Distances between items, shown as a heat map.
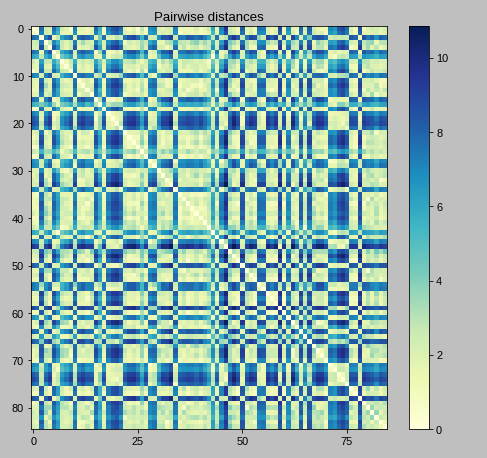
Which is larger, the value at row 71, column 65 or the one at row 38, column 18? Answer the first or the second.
the second
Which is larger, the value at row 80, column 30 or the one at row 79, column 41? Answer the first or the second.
the first
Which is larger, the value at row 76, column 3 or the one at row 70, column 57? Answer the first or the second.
the first
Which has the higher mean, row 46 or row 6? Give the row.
46
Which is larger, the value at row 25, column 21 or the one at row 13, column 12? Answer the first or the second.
the first
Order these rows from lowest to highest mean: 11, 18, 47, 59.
11, 47, 18, 59
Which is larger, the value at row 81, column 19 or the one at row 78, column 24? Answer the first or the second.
the second
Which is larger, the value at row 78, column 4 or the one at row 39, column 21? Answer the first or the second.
the first
